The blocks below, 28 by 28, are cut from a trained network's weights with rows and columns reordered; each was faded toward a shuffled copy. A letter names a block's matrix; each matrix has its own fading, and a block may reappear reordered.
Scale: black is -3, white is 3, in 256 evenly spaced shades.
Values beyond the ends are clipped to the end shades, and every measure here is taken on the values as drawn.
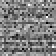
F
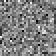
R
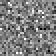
R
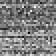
F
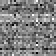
F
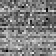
F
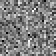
R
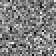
R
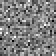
R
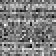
F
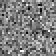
R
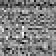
F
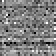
F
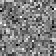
R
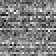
F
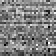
F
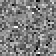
R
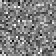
R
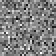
R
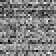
F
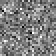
R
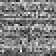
F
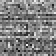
F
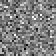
R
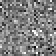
R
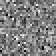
R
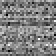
F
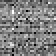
F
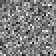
R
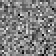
R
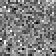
R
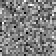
R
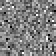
R
